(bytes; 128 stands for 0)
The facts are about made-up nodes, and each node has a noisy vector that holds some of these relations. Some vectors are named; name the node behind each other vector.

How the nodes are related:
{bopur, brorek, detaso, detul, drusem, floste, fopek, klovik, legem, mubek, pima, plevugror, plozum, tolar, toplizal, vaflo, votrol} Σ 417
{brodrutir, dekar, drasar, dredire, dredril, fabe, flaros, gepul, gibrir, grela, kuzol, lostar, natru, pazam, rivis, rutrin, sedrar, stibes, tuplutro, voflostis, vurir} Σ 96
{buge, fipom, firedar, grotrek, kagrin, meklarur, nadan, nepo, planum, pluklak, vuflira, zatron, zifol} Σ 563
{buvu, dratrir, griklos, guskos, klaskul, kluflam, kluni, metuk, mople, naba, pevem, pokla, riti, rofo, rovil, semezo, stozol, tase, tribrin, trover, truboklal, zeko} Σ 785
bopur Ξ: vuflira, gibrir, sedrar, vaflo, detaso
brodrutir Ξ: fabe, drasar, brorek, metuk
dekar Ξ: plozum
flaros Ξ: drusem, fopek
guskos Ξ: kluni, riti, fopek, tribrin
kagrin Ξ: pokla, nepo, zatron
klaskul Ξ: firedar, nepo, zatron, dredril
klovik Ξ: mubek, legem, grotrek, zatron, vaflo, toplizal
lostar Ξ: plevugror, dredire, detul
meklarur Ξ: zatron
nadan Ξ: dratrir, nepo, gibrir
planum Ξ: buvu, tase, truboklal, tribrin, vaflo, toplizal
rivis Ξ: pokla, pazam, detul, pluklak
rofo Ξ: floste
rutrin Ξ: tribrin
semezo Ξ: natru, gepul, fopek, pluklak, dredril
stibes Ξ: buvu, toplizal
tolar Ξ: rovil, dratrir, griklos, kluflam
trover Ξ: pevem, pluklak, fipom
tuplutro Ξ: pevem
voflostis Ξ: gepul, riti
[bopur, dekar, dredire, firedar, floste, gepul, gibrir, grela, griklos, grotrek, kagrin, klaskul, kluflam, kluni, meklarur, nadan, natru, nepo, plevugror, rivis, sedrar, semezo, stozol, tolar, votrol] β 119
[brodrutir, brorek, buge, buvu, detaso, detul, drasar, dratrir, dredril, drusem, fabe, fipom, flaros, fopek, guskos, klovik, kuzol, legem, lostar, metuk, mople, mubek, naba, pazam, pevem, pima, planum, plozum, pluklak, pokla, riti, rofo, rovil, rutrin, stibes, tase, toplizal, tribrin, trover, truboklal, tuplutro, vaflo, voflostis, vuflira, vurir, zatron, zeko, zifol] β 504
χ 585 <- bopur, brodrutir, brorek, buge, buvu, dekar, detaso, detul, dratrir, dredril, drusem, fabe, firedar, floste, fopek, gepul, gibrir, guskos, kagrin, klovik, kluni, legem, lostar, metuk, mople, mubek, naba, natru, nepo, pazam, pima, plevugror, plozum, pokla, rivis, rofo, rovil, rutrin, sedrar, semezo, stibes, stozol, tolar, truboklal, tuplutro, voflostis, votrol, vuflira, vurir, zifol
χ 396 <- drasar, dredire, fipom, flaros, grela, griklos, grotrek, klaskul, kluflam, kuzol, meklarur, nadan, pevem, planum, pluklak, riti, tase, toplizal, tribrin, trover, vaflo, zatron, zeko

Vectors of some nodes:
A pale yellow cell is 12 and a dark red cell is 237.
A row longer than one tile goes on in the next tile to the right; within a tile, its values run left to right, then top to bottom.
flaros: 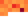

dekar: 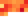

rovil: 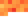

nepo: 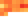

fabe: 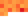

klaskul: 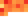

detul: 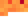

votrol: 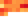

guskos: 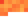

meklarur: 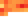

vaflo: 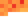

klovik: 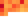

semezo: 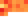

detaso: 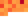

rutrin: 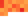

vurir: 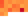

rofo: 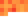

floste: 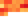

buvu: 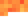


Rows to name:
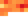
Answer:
nadan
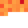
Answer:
brorek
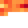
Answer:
tolar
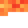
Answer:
trover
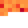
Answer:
brodrutir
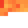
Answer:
planum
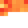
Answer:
stozol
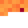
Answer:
pazam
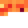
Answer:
rivis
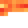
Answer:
kagrin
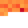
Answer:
drasar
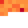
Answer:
voflostis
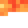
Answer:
pevem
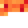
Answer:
grela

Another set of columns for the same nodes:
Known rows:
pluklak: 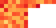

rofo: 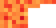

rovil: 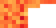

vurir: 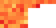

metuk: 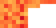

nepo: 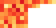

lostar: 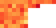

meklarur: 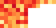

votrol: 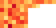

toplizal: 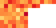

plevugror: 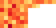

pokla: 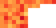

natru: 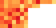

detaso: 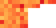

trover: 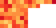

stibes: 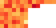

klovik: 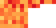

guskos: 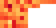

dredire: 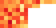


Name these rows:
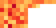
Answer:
tolar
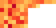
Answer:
bopur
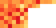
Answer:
dekar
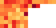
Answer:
planum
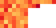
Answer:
flaros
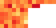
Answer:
rutrin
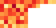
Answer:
kagrin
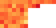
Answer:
brodrutir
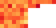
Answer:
tuplutro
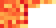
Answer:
grotrek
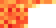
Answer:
kluni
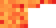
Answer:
detul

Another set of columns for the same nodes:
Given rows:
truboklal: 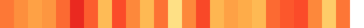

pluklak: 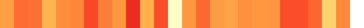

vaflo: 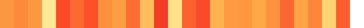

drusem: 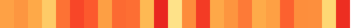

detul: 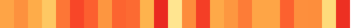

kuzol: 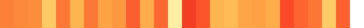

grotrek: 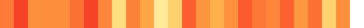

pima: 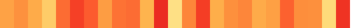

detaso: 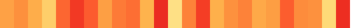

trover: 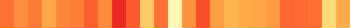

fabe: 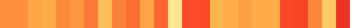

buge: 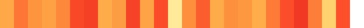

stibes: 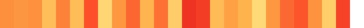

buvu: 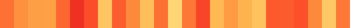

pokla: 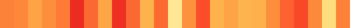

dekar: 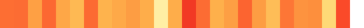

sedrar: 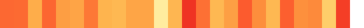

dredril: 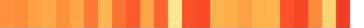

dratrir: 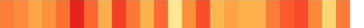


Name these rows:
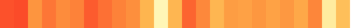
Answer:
klaskul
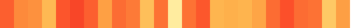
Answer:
tase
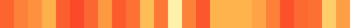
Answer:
zeko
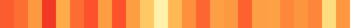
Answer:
semezo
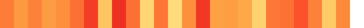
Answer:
guskos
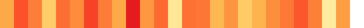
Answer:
zatron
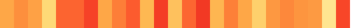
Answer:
klovik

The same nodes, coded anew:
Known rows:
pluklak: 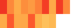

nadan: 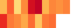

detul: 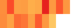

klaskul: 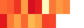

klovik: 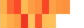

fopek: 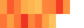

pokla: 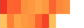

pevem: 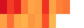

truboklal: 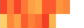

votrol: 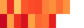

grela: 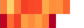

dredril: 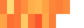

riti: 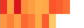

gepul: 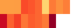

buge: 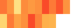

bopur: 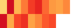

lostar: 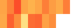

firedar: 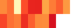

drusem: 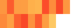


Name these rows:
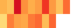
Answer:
stibes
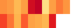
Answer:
meklarur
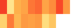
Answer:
zatron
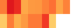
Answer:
rofo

